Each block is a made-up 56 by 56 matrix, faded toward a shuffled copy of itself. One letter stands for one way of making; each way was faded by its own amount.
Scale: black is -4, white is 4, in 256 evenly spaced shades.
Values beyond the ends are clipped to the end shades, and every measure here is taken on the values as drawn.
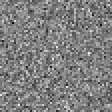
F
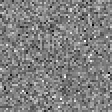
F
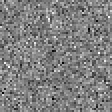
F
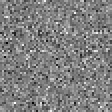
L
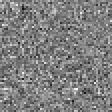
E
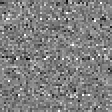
L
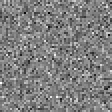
F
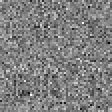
E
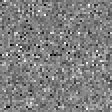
L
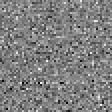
L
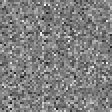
E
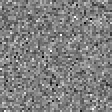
F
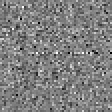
L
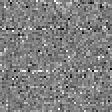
L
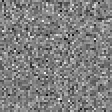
E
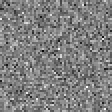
F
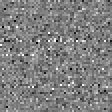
L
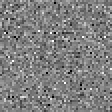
L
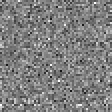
E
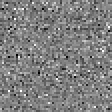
L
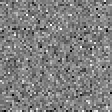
L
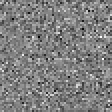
E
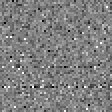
L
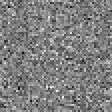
E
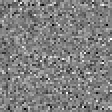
L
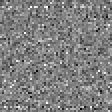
L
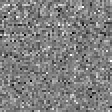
L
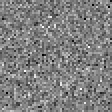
F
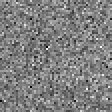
F
